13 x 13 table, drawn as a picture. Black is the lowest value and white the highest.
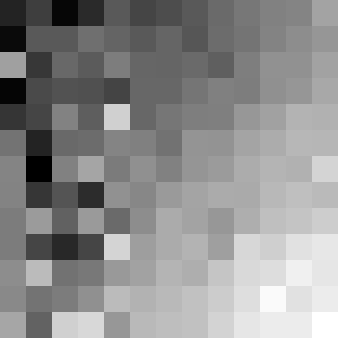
Grain: fine. Seam: vertical, 40% of the way across, the right part calmer. Ninth with the highest average: bottom right. Slope: up to the bottom right. Stripes: none. Histogram: bell-shaped.
